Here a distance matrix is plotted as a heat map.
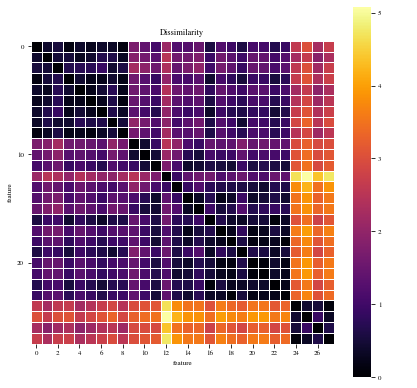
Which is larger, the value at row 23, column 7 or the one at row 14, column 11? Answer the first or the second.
the first
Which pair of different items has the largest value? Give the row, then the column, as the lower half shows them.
25, 12
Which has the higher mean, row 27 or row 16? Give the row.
27
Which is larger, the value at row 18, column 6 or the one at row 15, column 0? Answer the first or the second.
the second
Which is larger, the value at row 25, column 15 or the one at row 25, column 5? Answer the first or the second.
the first
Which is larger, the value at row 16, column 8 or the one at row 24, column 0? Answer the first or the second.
the second
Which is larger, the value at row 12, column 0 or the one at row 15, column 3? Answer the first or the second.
the first
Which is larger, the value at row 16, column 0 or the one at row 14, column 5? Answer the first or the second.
the second
